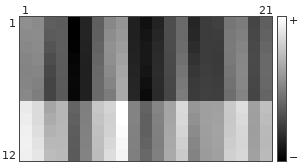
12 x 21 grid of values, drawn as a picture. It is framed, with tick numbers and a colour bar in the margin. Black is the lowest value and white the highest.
Overall the values sit about 50% of the way up the scale. The grain runs up and down. The bottom part is higher, past a seam about 60% of the way down.
